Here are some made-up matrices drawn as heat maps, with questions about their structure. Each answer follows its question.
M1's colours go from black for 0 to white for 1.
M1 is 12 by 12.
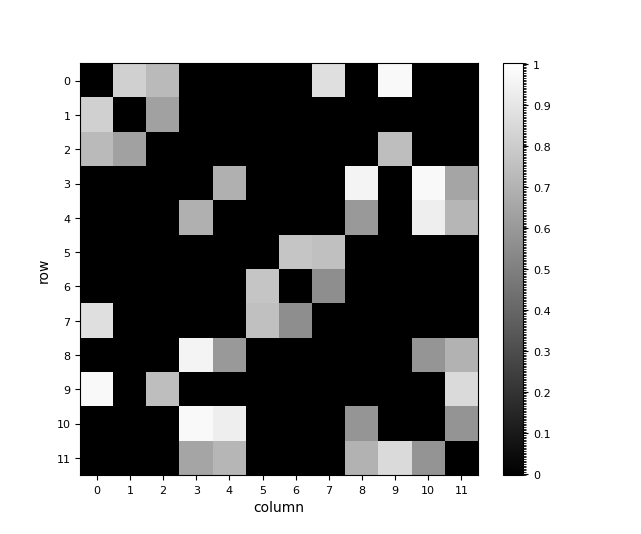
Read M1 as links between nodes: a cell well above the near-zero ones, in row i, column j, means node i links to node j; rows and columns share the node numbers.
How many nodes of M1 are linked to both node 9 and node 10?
1
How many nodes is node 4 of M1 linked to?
4
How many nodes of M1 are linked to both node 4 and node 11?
3
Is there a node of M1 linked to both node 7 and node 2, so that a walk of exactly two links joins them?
yes
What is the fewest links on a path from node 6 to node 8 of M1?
5
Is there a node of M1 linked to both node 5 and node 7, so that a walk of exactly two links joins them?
yes
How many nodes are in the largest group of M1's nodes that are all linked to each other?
5
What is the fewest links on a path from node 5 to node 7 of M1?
1
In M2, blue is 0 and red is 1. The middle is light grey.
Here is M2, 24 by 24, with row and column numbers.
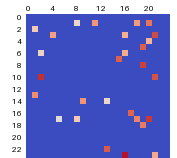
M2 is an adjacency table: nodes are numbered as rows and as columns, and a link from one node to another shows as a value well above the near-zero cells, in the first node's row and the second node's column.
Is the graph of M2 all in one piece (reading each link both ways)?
no
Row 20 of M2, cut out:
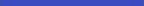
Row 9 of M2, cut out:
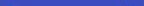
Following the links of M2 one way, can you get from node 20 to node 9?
no
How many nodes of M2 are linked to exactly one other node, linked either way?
5
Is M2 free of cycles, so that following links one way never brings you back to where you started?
yes
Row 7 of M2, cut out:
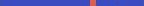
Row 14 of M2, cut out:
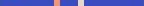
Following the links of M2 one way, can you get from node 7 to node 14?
no
